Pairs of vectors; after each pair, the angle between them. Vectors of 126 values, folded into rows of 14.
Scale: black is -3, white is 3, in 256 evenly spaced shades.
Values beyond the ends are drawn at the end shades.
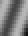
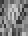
partly opposed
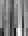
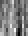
nearly opposite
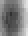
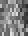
partly opposed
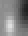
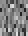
orthogonal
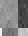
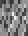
orthogonal
